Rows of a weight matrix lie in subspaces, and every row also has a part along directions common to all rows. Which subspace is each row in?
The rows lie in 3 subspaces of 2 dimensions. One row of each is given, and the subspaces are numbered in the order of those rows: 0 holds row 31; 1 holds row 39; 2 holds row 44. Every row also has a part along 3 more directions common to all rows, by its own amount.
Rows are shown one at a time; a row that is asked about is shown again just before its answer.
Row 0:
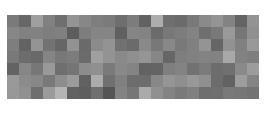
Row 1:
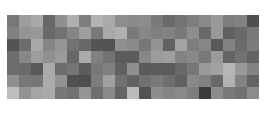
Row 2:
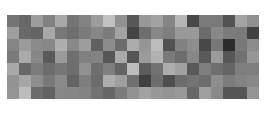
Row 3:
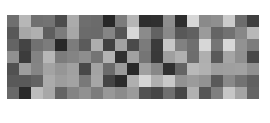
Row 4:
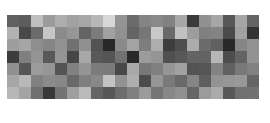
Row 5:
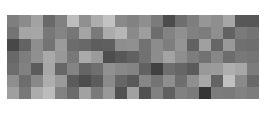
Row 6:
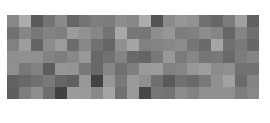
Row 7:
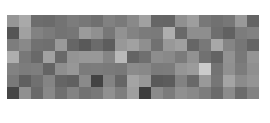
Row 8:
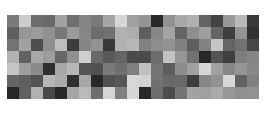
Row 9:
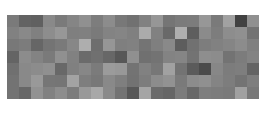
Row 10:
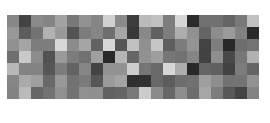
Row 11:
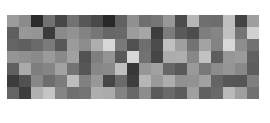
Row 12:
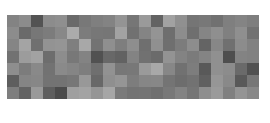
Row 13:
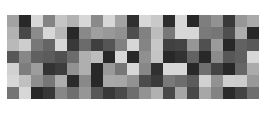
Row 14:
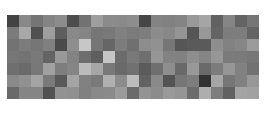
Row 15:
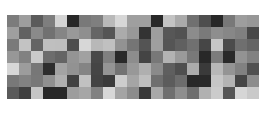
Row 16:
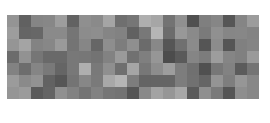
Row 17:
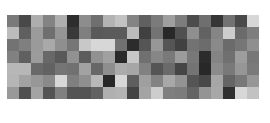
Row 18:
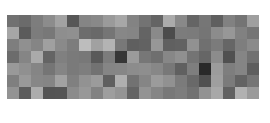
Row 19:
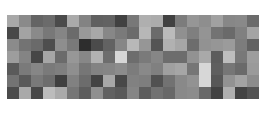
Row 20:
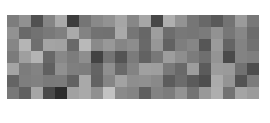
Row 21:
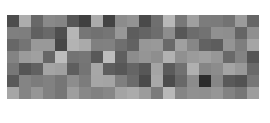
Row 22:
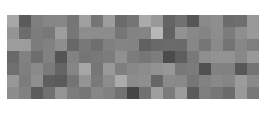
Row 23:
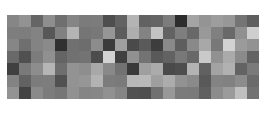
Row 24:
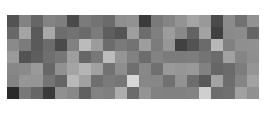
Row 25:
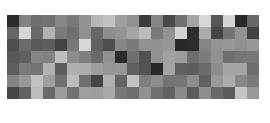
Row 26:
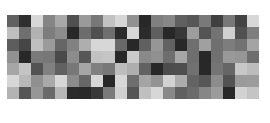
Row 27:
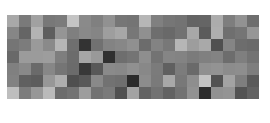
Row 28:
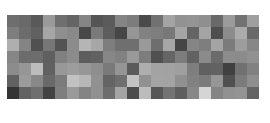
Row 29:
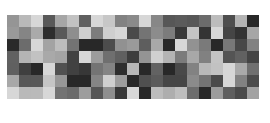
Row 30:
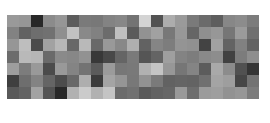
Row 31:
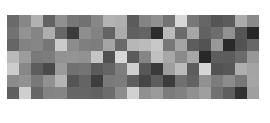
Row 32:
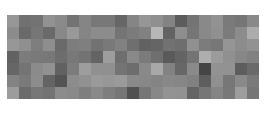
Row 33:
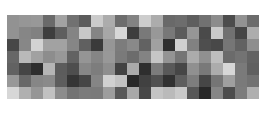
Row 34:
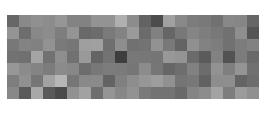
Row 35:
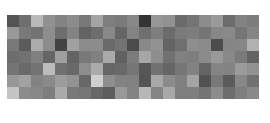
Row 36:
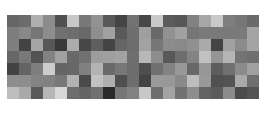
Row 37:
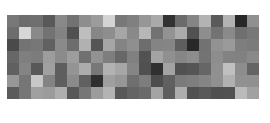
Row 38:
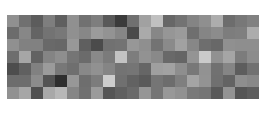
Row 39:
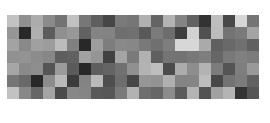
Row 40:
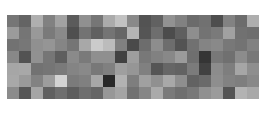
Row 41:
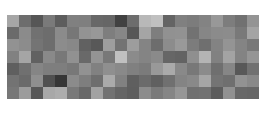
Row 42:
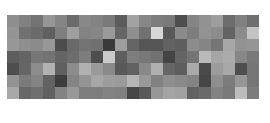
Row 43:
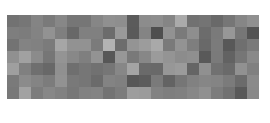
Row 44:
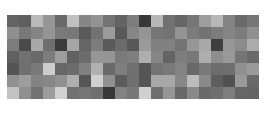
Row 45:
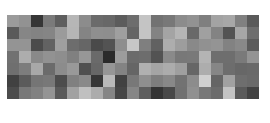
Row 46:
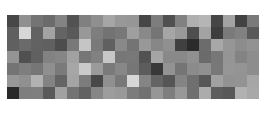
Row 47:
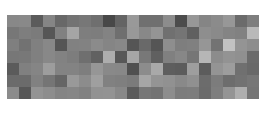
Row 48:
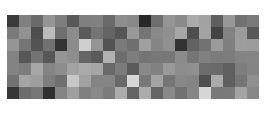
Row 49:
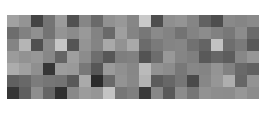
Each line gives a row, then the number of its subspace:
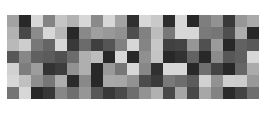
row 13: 0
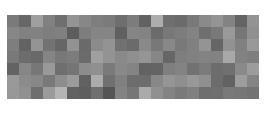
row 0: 2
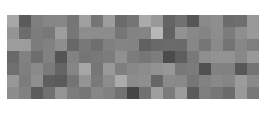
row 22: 0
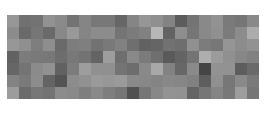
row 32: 0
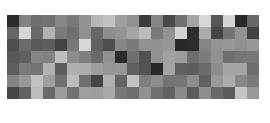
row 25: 1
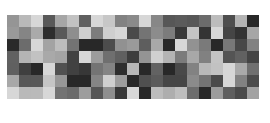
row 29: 1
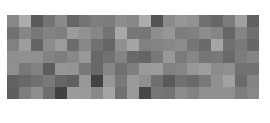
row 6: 2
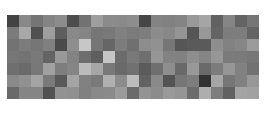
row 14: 1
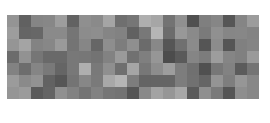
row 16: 0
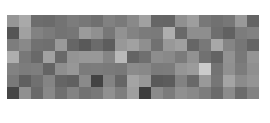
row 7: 2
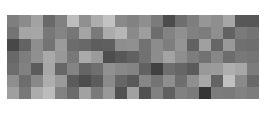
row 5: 1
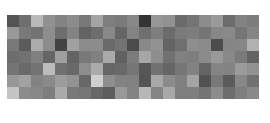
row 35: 2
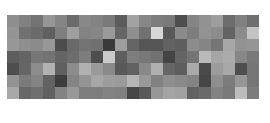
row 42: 0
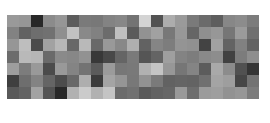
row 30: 2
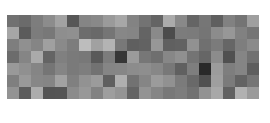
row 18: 2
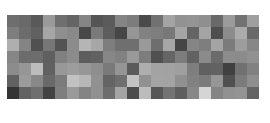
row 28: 1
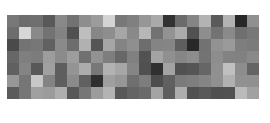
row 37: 1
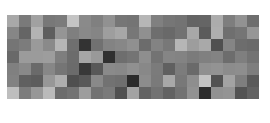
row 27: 1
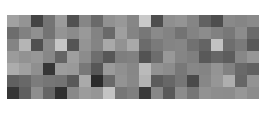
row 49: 2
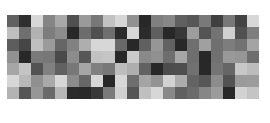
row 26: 2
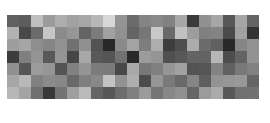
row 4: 0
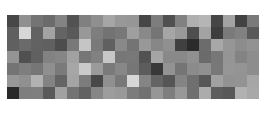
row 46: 1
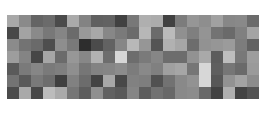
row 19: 2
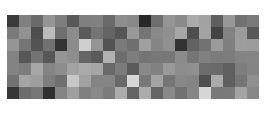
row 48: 1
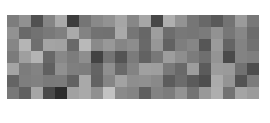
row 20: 2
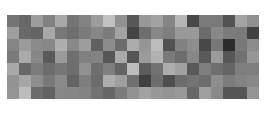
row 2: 0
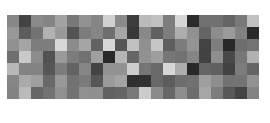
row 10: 0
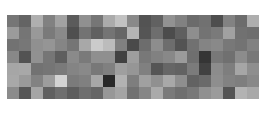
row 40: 2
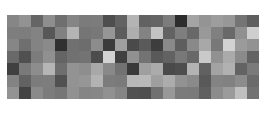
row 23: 0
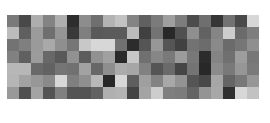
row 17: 2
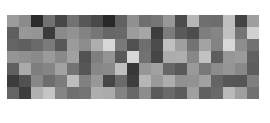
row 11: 0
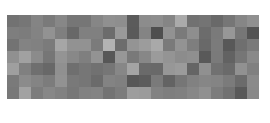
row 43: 0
